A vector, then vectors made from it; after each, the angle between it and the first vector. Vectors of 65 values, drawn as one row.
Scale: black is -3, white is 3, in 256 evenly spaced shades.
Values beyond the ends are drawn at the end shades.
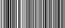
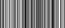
partly opposed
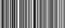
orthogonal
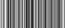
partly aligned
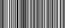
nearly opposite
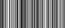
nearly opposite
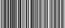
partly aligned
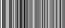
partly opposed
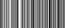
orthogonal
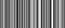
orthogonal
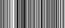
partly opposed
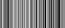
partly aligned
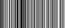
nearly opposite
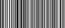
nearly opposite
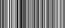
nearly opposite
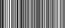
nearly opposite
